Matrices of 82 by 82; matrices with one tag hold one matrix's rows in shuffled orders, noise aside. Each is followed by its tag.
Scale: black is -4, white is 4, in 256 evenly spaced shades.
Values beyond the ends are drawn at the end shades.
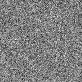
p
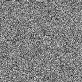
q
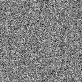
p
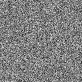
p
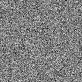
p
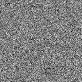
q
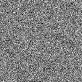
q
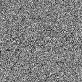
q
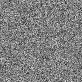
p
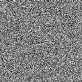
q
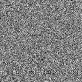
q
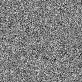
p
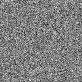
p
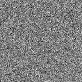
q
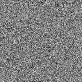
q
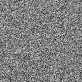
p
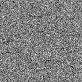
q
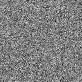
p
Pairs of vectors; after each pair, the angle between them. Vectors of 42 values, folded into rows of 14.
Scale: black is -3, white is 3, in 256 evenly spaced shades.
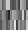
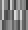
orthogonal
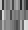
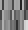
nearly parallel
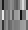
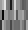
partly opposed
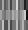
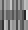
nearly opposite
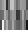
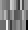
partly aligned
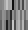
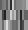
partly opposed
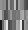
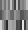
nearly opposite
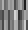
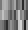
partly opposed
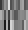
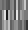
partly opposed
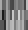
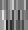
nearly opposite
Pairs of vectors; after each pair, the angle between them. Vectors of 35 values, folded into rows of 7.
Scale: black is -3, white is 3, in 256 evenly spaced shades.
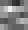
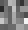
orthogonal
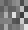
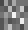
partly aligned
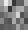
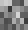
nearly parallel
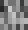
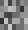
orthogonal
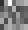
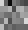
nearly opposite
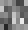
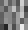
orthogonal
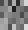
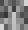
partly aligned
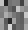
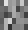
nearly opposite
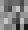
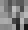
nearly parallel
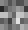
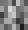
partly opposed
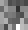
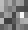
orthogonal
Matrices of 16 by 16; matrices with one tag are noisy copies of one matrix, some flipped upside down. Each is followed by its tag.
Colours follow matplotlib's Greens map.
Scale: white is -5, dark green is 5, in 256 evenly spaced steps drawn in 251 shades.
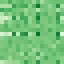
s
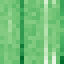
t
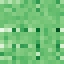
s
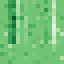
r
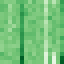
t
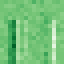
r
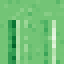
r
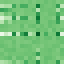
s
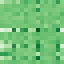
s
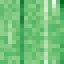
t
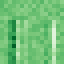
r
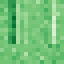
r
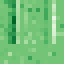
r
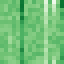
t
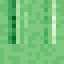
r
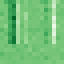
r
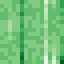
t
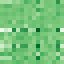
s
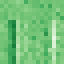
r
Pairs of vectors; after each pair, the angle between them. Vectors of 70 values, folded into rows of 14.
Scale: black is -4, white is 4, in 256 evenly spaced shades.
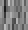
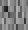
partly aligned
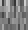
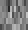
partly opposed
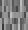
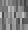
orthogonal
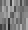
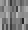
orthogonal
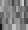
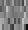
partly opposed
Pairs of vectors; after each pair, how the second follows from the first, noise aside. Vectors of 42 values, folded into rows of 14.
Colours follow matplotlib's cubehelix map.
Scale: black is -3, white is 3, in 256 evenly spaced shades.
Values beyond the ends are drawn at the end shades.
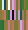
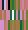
negated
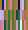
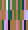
reversed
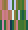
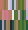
copied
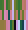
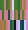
copied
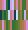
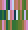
copied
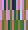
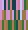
copied
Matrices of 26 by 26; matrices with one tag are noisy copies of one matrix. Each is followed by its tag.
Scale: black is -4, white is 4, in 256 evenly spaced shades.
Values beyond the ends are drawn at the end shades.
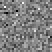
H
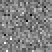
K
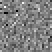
H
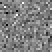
H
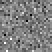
K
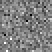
K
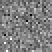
K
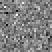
H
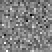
K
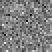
K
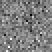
K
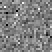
H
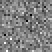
K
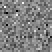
H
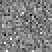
K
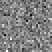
K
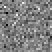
H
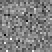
K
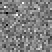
H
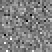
K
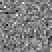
H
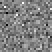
H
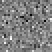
K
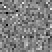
H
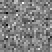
H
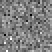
K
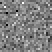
H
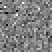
H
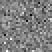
K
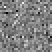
H
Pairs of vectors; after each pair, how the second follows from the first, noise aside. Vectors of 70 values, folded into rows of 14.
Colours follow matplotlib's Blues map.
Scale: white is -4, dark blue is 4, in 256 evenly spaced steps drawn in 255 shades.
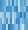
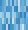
copied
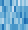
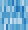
wrapped around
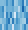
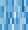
copied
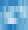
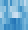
wrapped around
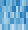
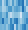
wrapped around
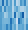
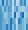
copied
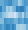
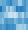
copied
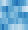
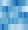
copied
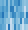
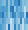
copied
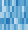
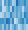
copied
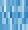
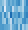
copied
